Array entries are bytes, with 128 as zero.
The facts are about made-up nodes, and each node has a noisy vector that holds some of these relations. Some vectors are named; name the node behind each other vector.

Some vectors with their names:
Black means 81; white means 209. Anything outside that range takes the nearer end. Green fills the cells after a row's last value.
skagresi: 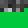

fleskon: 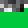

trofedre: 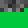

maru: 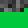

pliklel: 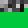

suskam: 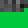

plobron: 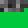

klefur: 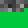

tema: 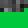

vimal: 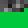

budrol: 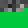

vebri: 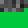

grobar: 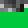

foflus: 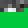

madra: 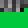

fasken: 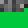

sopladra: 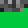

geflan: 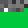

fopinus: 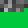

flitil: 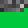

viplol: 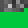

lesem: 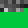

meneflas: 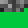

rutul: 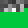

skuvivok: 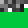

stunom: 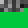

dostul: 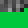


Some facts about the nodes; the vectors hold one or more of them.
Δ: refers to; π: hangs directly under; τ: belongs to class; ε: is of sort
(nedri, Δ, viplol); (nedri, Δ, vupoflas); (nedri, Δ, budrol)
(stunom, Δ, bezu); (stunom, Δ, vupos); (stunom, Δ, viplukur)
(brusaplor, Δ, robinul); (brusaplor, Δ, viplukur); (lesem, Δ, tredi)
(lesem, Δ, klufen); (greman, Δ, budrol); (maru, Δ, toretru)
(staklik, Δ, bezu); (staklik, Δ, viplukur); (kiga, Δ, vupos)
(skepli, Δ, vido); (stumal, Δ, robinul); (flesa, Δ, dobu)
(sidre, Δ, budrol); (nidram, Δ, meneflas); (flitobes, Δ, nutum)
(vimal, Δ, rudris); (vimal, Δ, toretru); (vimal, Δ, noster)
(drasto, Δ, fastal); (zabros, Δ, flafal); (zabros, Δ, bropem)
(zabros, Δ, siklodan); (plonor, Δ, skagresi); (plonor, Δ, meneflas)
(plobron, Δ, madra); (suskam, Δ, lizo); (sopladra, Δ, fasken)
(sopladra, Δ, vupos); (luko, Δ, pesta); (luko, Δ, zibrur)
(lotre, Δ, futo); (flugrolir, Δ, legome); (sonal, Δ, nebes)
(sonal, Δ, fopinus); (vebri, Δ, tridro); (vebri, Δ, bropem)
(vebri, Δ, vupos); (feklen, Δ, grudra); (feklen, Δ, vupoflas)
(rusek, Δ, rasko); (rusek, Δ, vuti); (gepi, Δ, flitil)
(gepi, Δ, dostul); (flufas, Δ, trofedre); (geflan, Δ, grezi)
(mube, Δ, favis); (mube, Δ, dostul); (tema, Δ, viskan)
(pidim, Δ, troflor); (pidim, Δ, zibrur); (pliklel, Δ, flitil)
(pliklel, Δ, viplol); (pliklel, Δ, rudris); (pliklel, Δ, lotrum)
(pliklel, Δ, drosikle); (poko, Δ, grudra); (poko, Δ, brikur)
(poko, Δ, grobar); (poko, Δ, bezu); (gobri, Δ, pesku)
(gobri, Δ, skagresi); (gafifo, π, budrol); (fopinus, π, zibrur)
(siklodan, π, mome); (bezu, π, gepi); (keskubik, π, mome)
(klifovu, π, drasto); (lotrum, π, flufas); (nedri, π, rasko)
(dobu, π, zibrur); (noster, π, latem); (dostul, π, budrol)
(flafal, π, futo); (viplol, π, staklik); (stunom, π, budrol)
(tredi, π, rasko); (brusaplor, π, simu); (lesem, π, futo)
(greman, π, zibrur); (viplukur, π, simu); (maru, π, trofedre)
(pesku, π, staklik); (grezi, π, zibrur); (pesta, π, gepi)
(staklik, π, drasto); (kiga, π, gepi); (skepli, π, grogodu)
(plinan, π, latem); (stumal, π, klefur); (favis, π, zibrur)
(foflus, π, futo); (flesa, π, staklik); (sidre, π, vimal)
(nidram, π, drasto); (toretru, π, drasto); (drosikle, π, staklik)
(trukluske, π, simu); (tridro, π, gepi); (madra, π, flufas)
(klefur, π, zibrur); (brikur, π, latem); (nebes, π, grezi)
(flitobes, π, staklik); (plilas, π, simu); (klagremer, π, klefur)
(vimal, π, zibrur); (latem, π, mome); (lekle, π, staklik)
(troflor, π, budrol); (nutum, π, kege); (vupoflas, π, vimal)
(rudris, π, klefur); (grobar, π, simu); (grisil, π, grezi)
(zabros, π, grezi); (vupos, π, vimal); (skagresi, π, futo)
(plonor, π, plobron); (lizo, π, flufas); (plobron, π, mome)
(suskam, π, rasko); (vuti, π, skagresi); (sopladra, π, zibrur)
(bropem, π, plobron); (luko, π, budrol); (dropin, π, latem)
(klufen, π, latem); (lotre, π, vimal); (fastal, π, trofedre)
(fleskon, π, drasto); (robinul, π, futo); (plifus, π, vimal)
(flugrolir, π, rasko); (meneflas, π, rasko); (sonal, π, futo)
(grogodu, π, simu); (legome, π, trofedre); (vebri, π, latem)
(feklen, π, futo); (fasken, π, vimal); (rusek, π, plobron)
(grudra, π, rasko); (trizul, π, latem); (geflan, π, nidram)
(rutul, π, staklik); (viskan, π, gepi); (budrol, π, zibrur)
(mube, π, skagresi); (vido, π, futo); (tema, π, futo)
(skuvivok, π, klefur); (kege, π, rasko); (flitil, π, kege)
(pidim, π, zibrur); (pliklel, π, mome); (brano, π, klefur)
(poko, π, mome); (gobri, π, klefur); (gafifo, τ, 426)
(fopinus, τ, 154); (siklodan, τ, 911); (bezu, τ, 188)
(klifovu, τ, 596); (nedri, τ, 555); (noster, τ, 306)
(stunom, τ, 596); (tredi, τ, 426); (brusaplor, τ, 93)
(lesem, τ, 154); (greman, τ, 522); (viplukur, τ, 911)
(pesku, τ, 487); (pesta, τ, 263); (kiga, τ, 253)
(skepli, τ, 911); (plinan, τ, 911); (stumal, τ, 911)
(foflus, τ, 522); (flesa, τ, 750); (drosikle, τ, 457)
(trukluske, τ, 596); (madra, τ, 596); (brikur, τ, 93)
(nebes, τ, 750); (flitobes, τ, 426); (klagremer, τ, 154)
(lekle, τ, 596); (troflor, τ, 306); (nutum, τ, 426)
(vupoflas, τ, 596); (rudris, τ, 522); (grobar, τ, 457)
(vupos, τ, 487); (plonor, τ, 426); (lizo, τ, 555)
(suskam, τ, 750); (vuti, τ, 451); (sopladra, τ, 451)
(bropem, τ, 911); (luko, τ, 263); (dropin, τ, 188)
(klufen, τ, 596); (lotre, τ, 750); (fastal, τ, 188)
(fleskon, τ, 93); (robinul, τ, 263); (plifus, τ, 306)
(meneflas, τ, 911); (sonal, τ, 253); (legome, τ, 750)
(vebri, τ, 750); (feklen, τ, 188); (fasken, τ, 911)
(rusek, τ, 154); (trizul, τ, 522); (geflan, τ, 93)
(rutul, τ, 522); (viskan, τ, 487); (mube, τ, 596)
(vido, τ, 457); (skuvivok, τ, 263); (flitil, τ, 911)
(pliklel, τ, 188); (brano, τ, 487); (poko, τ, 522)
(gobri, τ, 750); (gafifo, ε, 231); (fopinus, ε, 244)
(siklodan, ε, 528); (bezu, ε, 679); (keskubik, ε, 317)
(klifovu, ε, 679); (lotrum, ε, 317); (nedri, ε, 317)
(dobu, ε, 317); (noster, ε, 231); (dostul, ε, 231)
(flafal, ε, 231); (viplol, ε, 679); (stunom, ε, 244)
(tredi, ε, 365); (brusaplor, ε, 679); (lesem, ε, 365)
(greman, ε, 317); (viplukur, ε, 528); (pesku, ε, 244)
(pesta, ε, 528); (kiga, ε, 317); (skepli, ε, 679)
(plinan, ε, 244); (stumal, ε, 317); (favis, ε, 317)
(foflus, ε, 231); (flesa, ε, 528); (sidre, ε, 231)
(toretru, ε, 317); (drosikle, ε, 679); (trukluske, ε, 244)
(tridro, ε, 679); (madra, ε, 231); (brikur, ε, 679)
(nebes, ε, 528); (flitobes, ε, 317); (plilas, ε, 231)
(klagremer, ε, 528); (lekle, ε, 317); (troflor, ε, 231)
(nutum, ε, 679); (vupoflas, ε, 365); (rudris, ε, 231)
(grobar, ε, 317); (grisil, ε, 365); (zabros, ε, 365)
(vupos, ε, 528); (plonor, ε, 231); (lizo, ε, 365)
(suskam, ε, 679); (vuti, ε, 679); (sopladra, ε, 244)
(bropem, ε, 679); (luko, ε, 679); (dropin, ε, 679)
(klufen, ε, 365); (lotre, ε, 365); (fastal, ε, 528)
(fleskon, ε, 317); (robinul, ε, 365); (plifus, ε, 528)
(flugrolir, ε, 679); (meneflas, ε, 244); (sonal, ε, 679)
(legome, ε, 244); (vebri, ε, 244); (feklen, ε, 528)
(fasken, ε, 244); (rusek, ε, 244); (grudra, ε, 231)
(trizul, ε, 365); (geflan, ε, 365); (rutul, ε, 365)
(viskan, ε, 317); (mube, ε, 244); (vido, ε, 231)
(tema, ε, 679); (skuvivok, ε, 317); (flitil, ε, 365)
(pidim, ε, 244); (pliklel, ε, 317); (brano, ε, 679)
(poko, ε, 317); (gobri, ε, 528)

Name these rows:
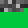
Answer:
luko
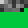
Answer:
dropin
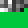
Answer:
brano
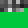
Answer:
robinul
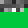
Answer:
trizul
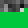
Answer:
gobri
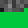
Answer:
tridro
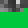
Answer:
staklik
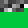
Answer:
greman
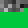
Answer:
brusaplor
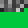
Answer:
tredi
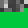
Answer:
fastal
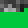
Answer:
vido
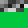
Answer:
poko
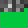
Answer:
klifovu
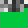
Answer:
vupos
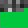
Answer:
vuti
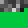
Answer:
noster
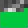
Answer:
rudris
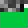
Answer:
keskubik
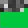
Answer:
siklodan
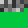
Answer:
klufen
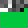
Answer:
pesku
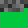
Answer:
zabros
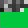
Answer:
pesta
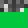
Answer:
klagremer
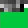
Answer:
flitobes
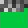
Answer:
brikur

